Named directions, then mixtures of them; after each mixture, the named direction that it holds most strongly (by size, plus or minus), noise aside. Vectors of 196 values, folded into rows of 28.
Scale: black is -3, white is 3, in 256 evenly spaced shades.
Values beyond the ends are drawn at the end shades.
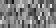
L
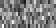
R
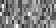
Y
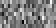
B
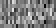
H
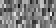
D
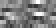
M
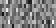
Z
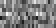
M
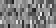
L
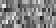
Y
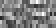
M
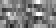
M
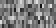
L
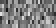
Z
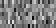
Z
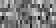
L
